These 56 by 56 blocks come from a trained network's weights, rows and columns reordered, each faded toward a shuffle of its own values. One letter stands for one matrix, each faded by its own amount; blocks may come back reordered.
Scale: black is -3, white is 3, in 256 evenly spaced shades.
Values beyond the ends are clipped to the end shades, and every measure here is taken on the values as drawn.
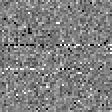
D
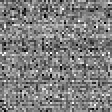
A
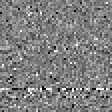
D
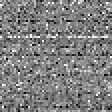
A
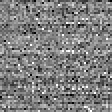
A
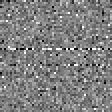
D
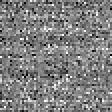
A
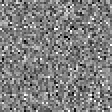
D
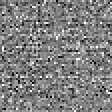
A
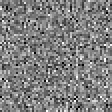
D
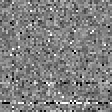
D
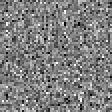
D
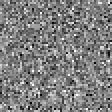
D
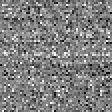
A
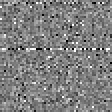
D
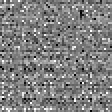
A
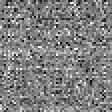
A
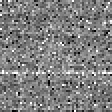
A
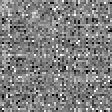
A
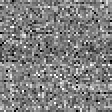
A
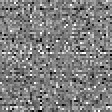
A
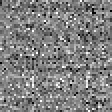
A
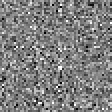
D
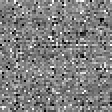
A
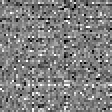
A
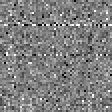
D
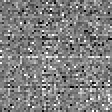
A
